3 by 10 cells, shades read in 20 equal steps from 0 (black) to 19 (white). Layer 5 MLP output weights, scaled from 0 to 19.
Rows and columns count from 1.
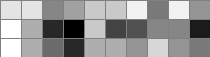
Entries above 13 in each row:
6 2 2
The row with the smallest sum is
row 2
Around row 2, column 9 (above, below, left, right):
18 11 10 2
